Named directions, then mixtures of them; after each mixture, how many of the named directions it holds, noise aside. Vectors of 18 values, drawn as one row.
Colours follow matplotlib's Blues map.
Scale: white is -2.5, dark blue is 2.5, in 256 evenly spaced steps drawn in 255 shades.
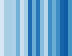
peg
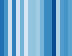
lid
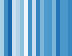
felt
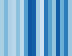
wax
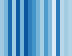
three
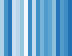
one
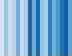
one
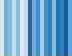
three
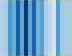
two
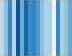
one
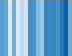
three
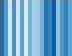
one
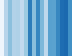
one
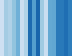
one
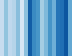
two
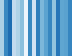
one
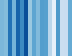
two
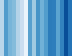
three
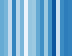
three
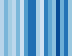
one
